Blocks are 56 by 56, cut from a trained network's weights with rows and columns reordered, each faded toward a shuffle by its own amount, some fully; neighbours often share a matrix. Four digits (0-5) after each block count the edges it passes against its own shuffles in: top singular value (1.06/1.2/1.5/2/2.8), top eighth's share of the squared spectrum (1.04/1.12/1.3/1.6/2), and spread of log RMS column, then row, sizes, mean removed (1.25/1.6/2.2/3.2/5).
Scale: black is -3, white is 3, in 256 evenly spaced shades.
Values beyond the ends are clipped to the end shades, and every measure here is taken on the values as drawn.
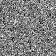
1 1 0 0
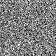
0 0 0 0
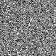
2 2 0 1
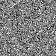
0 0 0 0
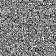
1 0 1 0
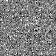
1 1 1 0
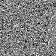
0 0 0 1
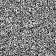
0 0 0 0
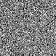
2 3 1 0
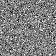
0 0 0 0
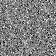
0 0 0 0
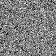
1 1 0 0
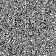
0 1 0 0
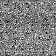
1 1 1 0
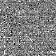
2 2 2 0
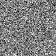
2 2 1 0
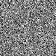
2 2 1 0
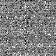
2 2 2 0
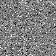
1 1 1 0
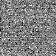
2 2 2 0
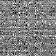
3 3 3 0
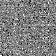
1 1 1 0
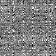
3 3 3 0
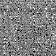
2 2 2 0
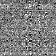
2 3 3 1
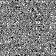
1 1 0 0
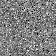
0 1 0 0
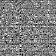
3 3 2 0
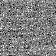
1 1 1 0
